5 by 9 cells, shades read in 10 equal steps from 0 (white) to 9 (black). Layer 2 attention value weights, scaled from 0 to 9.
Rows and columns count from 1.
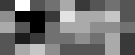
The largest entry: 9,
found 3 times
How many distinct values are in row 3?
5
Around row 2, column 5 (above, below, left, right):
3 3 7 3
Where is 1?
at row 2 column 5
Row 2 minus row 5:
-2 6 7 3 -5 -3 -3 -1 -1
